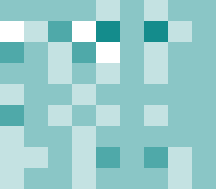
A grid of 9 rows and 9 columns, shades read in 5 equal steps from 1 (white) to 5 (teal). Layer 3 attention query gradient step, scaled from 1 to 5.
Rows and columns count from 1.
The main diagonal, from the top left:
3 2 2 3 3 3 3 2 3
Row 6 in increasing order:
2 2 2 3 3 3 3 3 4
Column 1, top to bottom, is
3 1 4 3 2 4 2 2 2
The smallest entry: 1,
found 3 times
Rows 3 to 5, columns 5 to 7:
1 3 2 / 2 3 2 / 3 3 3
